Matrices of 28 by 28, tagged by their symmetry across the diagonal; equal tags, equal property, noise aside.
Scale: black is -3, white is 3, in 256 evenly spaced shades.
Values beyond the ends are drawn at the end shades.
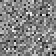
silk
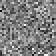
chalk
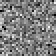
chalk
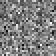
chalk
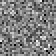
silk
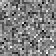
silk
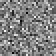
chalk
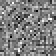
silk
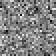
chalk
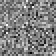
silk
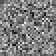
silk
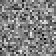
chalk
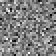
chalk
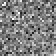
silk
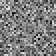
silk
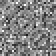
silk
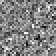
silk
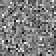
chalk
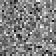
chalk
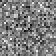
silk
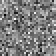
chalk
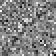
silk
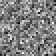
silk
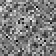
silk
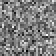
chalk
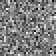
chalk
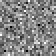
chalk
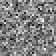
chalk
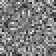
silk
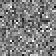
chalk
